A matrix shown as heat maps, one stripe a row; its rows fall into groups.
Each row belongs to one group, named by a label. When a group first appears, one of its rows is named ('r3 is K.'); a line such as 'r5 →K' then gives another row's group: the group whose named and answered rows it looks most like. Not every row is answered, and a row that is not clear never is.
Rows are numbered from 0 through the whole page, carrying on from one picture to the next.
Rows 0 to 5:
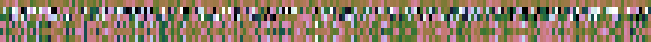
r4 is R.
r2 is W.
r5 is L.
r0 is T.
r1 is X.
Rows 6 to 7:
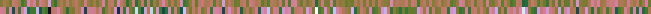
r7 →L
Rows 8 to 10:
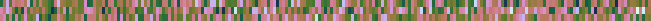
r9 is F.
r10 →L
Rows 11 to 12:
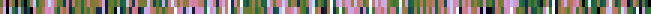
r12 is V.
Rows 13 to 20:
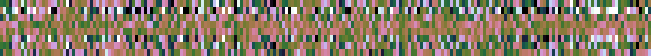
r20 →R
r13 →W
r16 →T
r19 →W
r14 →X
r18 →X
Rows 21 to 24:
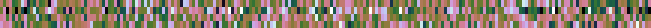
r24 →F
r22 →V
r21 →L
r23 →L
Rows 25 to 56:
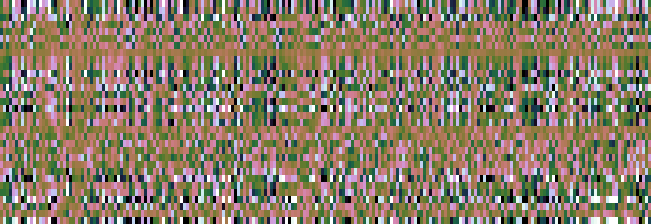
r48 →F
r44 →L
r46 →F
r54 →L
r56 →X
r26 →X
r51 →W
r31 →R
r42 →W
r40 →V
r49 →F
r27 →W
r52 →W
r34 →W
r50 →V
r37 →R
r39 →W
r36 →W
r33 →W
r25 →X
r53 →X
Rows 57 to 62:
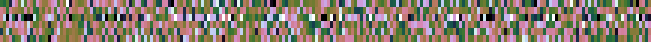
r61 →T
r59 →V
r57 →W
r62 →L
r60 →R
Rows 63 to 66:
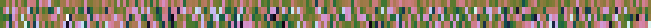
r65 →W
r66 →R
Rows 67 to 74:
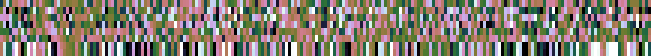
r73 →X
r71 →W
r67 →T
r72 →L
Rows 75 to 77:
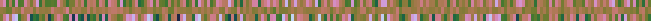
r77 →T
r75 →L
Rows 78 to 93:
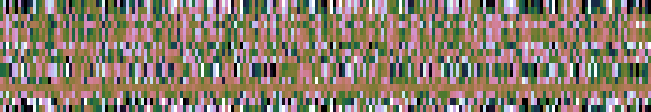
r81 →F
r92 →X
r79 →V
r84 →R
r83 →T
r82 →T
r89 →L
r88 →W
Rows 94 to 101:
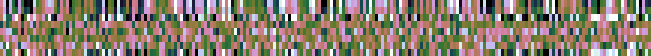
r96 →X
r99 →T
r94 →V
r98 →F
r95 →V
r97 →R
